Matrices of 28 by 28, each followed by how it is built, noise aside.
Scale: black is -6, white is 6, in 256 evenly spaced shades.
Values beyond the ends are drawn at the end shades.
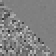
lower triangular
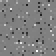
sparse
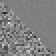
lower triangular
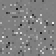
sparse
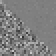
lower triangular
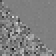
lower triangular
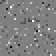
sparse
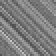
Toeplitz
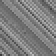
Toeplitz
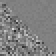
lower triangular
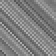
Toeplitz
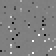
sparse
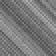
Toeplitz
